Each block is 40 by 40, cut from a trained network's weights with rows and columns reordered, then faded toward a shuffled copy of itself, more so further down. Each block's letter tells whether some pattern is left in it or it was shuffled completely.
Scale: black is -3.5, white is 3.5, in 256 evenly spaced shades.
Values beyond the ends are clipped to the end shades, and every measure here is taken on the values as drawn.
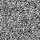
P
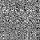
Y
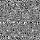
Y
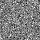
P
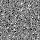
P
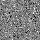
P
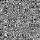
Y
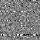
Y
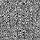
Y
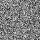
P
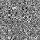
Y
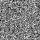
P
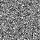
P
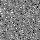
P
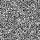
P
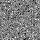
P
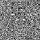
Y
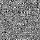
Y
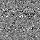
Y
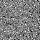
P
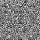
Y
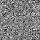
Y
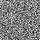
P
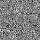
Y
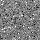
P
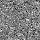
P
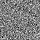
P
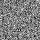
P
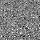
Y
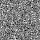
P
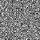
Y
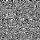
Y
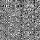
Y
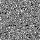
P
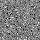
P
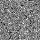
P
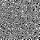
Y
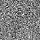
Y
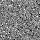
P
